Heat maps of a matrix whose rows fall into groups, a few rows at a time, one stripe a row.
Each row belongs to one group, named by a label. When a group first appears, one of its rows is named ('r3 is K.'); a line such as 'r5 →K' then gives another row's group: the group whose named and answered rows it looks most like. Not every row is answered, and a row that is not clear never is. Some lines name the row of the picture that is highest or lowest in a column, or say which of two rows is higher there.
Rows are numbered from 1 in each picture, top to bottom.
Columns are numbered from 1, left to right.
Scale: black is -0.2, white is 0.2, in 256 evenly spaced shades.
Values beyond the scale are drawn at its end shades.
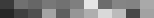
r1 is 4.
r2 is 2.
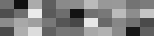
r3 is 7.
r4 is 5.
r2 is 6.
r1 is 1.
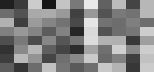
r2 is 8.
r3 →7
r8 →2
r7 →4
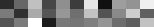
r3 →6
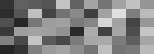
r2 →6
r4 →8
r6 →2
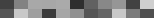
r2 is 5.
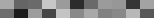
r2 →1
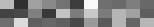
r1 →7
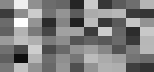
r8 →5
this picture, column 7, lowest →4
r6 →6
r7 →1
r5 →8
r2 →5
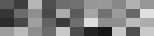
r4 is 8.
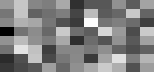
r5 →8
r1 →8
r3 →7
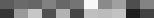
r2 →5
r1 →4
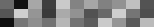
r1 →1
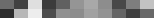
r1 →6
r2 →5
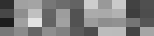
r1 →5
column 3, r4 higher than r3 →No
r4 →2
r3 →5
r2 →5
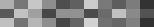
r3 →7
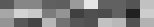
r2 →8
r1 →4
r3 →2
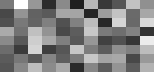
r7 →4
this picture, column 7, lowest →2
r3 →4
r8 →8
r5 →8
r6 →6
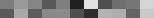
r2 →2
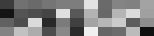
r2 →1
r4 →7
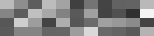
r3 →5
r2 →8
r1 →8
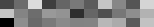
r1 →6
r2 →8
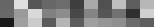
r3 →5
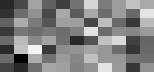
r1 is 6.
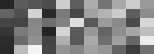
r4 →1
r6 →5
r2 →6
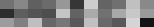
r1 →7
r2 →1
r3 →7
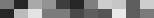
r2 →5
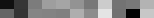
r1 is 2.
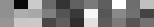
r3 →7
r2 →7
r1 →6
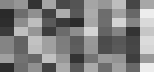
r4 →4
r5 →8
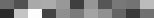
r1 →8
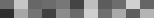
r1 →7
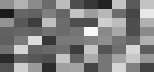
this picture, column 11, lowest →8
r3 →2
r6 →7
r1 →8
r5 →6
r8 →5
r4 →4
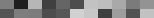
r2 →4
